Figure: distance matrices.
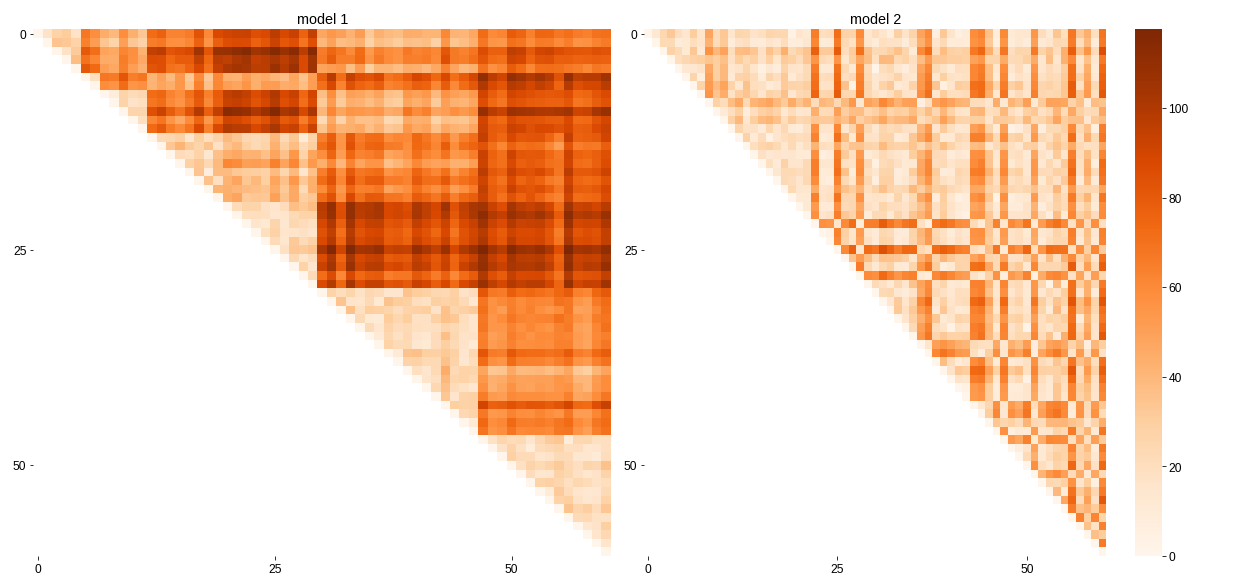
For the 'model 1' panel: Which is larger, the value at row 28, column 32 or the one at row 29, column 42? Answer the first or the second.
the second
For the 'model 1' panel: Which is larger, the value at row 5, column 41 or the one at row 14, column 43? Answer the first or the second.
the first
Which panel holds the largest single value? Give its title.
model 1
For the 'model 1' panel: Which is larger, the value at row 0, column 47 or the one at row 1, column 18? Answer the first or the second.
the first
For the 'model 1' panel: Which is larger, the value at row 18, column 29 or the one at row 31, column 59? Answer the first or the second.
the second
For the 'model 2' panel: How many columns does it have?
61
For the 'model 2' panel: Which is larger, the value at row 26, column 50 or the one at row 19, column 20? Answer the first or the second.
the first
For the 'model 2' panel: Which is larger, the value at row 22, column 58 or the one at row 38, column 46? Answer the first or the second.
the first
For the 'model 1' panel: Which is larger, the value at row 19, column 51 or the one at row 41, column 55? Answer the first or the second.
the first
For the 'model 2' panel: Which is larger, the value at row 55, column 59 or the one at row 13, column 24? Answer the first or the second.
the first
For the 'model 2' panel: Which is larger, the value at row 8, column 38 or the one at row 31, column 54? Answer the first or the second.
the first
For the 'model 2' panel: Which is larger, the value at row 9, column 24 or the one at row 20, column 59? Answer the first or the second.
the first
